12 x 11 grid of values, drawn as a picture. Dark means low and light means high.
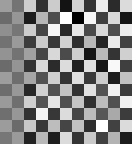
Overall the values sit about 50% of the way up the scale. A vertical seam about 20% of the way across splits the table, and the left part is calmer. A checkerboard runs through the table.
